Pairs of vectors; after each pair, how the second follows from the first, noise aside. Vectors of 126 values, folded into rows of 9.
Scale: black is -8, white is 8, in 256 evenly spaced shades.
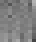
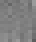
shrunk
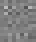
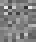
scaled up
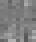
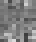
scaled up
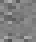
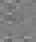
shrunk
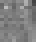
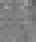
shrunk
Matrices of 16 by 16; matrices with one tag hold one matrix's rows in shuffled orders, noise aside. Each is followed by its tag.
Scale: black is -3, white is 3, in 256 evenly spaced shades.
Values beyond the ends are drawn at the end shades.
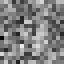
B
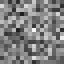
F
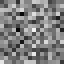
F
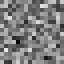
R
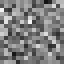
R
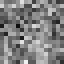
B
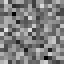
R
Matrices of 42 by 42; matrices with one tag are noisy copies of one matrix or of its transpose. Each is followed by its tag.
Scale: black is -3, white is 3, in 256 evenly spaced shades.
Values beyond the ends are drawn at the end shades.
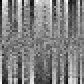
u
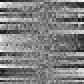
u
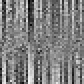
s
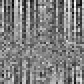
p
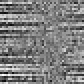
p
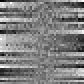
u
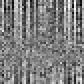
p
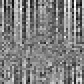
p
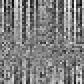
p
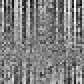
p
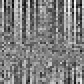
p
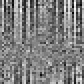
p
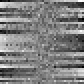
u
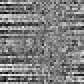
p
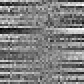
s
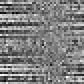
p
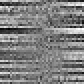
s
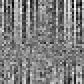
p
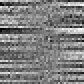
s
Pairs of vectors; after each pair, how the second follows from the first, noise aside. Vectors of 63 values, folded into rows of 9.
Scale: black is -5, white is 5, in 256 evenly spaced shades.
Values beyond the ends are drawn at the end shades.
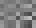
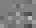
partly zeroed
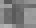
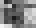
scaled up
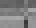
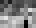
scaled up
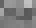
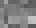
wrapped around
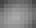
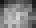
scaled up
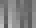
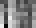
scaled up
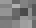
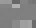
partly zeroed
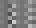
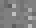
partly zeroed
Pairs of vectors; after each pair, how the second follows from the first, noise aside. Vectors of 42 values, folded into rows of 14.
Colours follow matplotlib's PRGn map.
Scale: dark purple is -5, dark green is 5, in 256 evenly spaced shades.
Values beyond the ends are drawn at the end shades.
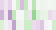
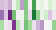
scaled up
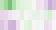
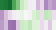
scaled up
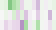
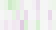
shrunk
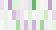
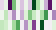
scaled up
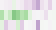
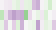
sign-scrambled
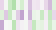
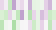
sign-scrambled
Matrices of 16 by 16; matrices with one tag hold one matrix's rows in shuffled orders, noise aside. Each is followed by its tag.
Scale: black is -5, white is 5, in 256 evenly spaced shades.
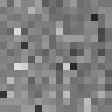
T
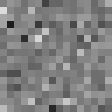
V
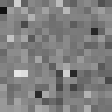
T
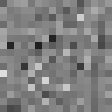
V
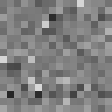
V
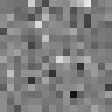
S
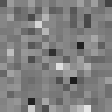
S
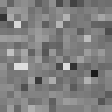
T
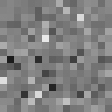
V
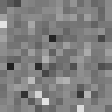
V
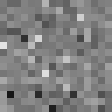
V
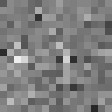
T
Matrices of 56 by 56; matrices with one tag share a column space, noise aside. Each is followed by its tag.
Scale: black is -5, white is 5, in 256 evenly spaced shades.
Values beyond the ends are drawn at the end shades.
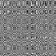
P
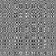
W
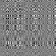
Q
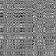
W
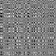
W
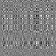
Q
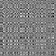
W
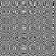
P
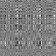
Q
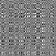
W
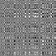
W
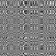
P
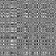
W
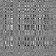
Q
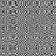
P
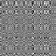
P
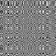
P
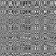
P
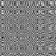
P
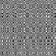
W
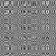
P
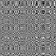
P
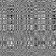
Q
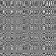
P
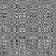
W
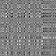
W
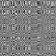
P
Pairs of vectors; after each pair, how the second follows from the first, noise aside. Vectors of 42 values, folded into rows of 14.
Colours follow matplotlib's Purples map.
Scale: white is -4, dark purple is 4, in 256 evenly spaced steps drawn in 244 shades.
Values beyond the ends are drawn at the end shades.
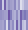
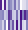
scaled up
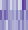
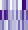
scaled up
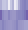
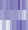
wrapped around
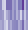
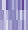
copied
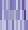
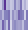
wrapped around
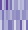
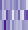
wrapped around
